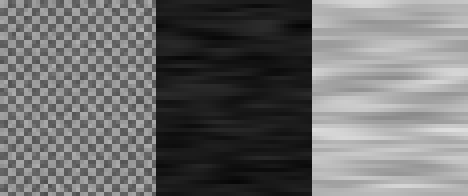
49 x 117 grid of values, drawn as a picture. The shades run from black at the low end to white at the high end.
It is made of 1 by 3 panels. Panel 1,1: middling, checkered, strong in contrast. Panel 1,2: very low, streaked across, faint in contrast. Panel 1,3: high, streaked across.
